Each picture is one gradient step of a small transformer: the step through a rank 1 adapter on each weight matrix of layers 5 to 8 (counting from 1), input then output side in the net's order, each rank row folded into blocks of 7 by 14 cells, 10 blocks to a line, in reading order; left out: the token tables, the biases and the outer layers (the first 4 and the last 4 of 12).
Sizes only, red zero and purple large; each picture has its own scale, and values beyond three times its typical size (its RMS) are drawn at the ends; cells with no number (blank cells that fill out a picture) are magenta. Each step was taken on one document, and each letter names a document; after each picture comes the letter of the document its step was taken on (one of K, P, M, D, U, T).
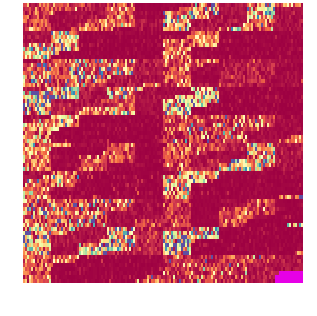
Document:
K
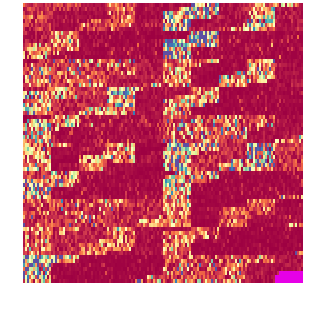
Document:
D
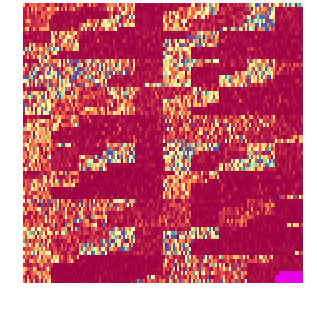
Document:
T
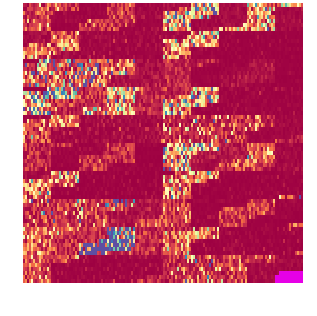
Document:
T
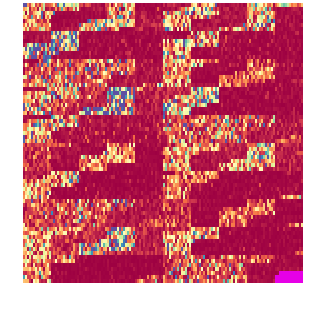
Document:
T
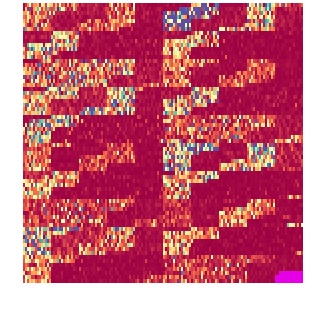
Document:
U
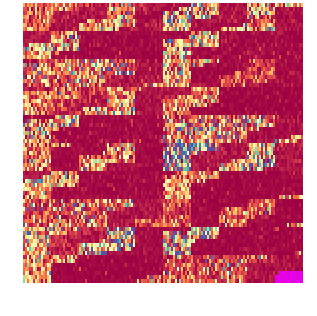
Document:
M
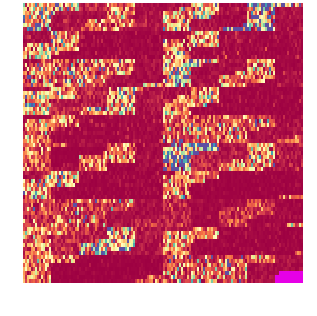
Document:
M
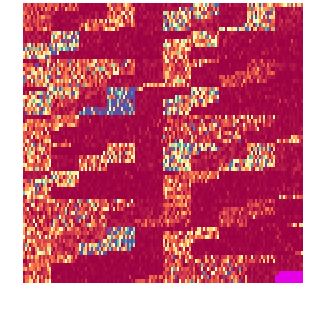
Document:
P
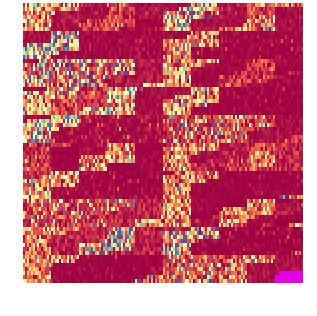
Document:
D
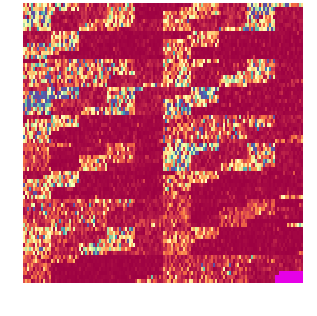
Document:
M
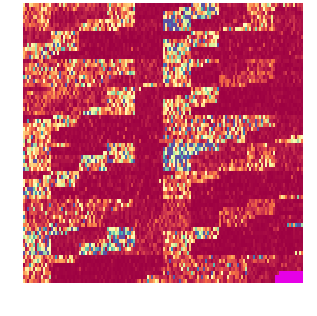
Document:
K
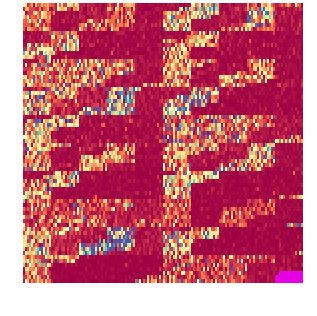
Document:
K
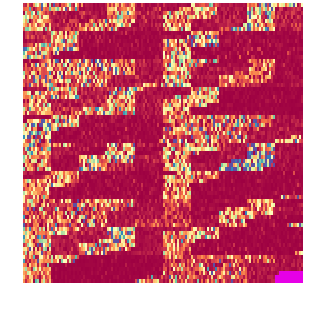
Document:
K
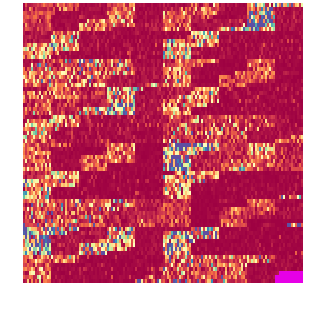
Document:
D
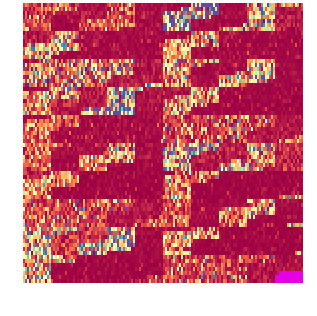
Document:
P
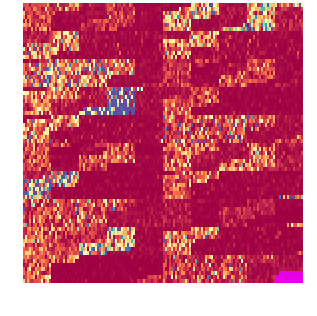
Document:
P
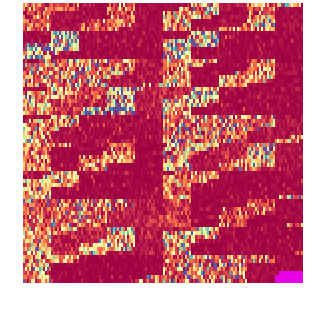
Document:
T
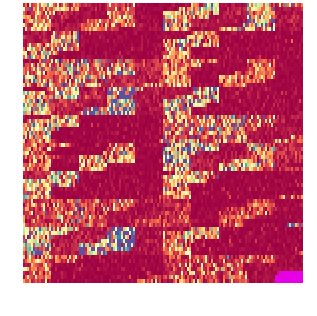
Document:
U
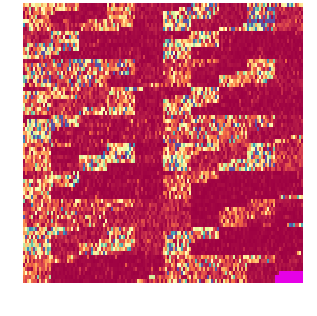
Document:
D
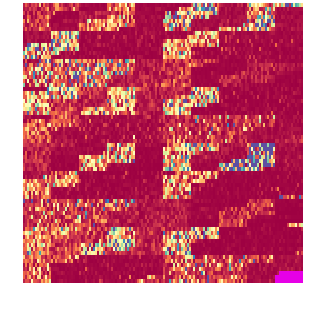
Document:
T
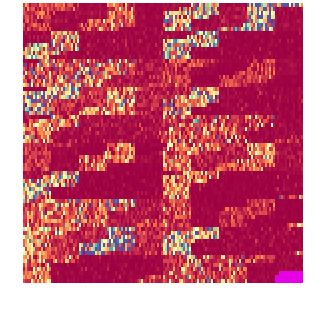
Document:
T
